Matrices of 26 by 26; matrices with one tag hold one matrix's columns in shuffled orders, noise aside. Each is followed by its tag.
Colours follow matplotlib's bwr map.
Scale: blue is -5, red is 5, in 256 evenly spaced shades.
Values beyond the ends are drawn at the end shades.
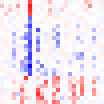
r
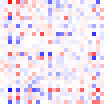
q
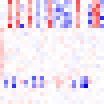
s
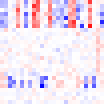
s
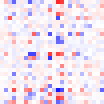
q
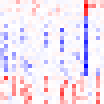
r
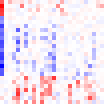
r
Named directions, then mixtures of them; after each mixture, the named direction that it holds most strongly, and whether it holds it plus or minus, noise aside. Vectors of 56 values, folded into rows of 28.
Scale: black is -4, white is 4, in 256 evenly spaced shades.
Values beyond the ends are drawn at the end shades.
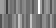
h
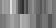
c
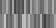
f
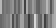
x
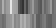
c, plus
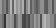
f, minus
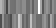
h, plus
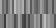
f, minus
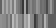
x, minus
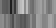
c, minus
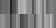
c, minus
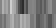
c, plus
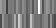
h, plus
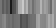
c, minus
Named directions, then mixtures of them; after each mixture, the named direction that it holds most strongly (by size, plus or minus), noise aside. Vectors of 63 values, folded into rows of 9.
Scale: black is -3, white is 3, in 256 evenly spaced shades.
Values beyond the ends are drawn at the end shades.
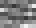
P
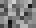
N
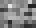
P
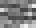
P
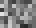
N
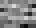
P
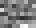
P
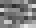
P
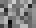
N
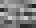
P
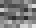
P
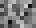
N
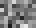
N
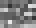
P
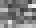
P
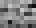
P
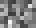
N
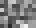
N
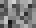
N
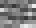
P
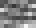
P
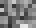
N
